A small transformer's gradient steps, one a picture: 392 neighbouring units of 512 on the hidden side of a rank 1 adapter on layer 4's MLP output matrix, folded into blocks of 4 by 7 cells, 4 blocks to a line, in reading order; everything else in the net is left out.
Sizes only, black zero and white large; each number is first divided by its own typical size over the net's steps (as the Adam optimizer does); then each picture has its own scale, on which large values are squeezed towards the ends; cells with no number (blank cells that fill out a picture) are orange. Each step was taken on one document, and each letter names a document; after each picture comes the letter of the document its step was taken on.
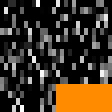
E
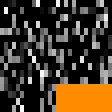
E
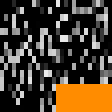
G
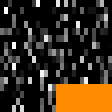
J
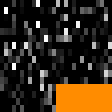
E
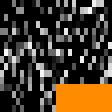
G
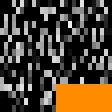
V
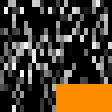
G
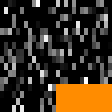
J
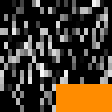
G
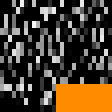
V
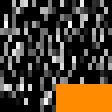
V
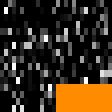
J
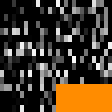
G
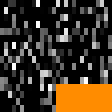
E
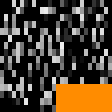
V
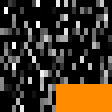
E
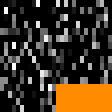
E
